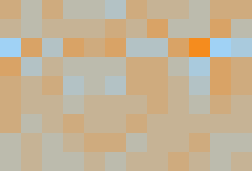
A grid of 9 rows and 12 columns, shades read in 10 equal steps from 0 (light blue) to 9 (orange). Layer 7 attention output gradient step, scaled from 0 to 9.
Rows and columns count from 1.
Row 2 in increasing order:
3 3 3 3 4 4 4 4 4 5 6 6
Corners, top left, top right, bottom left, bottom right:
5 5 3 4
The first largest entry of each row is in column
1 8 10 1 11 1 1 5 9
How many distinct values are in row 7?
3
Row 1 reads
5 3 5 3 3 2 5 4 4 3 5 5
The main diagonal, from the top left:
5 3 2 3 3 4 5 4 5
